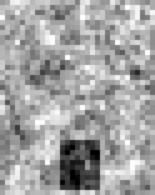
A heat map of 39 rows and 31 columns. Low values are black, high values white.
Grain: blotchy. Ninth with the lowest average: bottom middle. Odd patch: lower, in the bottom middle. Stripes: none.
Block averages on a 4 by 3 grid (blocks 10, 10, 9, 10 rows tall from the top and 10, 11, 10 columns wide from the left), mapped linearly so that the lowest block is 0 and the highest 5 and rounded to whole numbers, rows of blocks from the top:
5 4 5
4 4 4
4 4 5
5 0 5
